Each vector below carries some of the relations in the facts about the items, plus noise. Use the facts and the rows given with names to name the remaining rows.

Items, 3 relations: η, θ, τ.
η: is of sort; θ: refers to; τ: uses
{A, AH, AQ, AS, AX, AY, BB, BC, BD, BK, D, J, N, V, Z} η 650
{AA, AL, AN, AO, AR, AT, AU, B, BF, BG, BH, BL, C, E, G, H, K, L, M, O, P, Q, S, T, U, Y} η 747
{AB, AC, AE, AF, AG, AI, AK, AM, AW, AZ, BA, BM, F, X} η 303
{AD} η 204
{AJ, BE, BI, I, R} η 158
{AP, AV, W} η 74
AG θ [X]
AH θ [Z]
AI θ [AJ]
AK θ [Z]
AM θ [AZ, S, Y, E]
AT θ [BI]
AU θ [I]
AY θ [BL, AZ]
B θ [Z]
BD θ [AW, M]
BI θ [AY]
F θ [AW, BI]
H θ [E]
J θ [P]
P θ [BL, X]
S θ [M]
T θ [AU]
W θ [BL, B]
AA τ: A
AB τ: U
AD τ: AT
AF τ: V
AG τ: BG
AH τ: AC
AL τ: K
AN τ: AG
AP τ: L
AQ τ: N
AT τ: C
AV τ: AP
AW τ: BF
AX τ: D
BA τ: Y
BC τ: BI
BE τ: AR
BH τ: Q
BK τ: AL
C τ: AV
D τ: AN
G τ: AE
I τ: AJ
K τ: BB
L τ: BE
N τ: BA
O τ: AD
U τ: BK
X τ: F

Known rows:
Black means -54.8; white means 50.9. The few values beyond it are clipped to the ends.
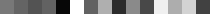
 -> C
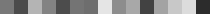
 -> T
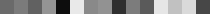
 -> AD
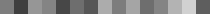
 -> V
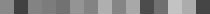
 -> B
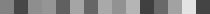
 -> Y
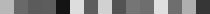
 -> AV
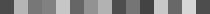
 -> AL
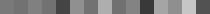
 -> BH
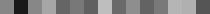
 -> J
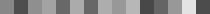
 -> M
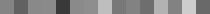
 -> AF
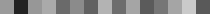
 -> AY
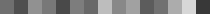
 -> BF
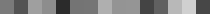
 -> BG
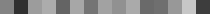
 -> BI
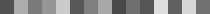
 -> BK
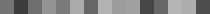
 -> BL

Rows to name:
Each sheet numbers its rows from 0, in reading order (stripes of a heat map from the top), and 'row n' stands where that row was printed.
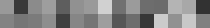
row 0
W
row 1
N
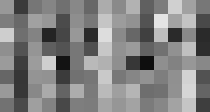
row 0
Z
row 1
I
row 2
L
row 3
AR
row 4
AG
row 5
AI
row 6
AZ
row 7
R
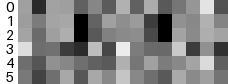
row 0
BD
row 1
AN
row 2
D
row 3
AP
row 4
BB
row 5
X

